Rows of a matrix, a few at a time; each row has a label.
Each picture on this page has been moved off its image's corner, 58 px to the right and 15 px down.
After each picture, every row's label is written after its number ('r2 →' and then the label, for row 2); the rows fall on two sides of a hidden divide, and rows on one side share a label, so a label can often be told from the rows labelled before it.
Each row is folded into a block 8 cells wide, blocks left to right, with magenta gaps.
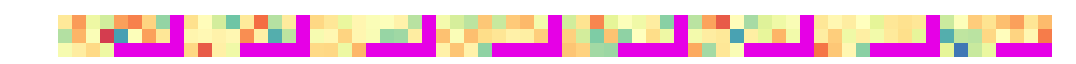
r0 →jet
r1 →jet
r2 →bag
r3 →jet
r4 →jet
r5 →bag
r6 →jet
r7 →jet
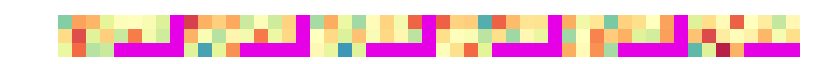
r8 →jet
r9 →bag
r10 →jet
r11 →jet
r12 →jet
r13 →bag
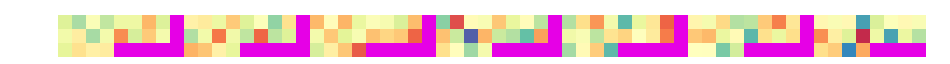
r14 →jet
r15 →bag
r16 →bag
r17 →jet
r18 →jet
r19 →jet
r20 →jet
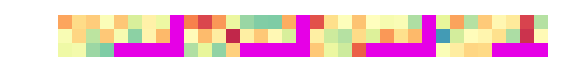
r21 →jet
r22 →bag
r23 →bag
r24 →jet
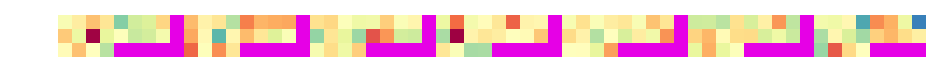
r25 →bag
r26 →jet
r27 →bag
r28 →jet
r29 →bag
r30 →jet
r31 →jet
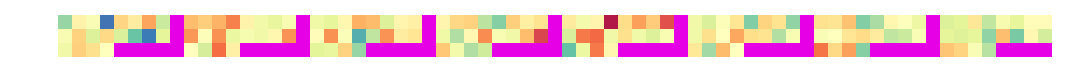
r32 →jet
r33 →bag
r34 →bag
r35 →jet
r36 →bag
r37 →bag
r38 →jet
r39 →jet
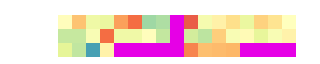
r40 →jet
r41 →bag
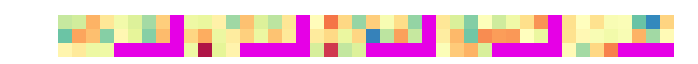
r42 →bag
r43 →jet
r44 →jet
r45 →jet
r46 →bag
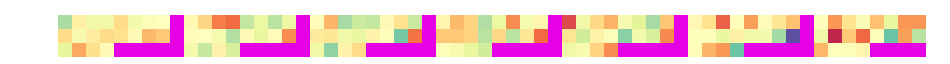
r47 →jet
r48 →bag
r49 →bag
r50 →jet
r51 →bag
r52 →jet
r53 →jet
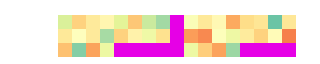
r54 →bag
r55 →bag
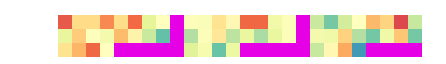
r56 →bag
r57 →jet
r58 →jet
